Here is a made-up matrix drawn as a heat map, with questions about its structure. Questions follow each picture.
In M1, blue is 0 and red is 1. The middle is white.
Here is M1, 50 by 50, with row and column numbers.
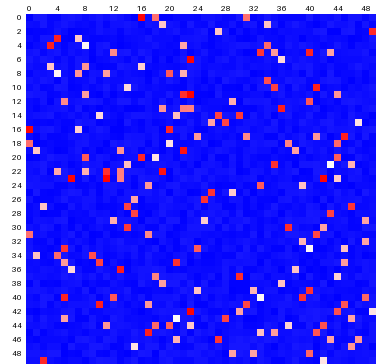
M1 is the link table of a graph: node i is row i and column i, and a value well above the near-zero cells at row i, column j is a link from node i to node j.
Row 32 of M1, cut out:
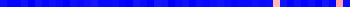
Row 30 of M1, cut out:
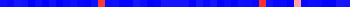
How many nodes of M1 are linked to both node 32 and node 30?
0
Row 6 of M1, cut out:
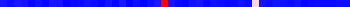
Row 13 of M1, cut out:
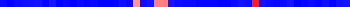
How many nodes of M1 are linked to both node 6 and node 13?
2
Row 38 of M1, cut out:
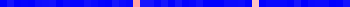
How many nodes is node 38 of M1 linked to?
2
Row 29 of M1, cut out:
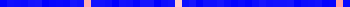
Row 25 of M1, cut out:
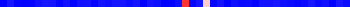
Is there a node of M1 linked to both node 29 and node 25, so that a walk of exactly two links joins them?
no
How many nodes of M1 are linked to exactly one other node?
1
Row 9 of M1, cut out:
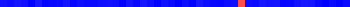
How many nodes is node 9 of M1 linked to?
1
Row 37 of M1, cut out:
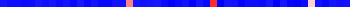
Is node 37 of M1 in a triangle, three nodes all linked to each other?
yes
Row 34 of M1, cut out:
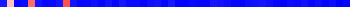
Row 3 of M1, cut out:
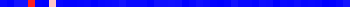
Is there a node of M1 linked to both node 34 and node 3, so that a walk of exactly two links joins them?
yes
